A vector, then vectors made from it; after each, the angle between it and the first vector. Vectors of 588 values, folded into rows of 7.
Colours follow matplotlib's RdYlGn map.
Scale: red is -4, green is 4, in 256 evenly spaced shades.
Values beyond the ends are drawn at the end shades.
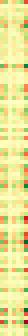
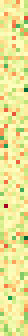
partly opposed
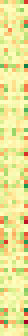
nearly parallel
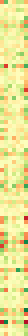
nearly parallel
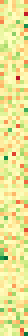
partly aligned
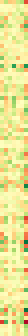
nearly parallel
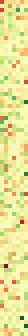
orthogonal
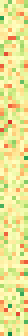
partly opposed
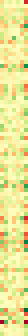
nearly parallel
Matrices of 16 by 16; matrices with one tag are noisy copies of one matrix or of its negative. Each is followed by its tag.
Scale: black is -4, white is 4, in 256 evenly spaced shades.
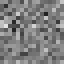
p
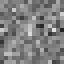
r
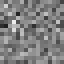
p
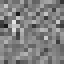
p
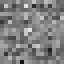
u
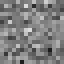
u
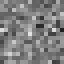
r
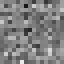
u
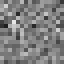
p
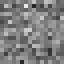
u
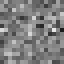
r
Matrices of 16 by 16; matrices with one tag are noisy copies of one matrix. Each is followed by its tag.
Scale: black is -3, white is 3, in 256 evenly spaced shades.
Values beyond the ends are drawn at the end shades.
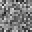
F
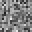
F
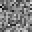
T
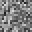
F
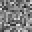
T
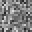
F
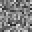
T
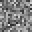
T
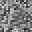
F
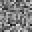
T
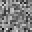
F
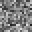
T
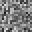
F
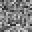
T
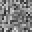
F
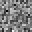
F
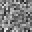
F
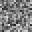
T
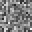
F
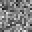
T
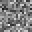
T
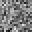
F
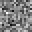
T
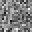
F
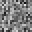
F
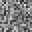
F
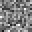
T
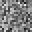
F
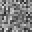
F
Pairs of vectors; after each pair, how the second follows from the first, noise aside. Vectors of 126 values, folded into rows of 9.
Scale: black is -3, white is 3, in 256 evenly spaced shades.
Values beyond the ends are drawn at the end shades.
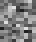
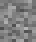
shrunk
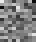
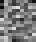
sign-scrambled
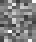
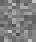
shrunk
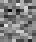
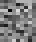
sign-scrambled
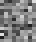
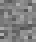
shrunk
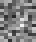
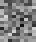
sign-scrambled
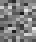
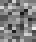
sign-scrambled
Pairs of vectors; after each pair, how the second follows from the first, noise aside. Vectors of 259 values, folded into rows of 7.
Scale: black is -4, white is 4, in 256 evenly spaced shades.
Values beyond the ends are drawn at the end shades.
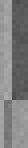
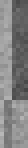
copied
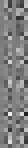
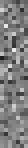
shuffled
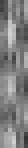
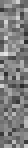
shuffled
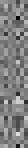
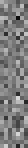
copied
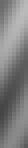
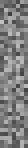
shuffled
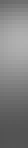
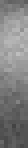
copied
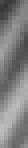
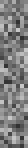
shuffled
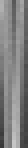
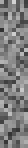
shuffled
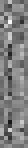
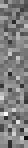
shuffled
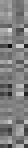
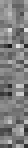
copied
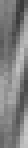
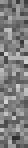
shuffled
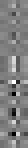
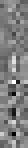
copied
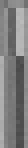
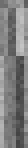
copied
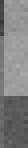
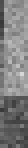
copied
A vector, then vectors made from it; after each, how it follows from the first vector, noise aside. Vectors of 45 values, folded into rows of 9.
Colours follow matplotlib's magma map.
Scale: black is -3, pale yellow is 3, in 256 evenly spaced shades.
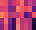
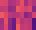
shrunk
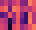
wrapped around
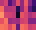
wrapped around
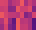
shrunk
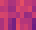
shrunk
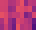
shrunk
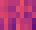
shrunk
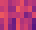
shrunk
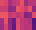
shrunk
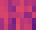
shrunk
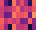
wrapped around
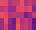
shrunk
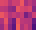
shrunk
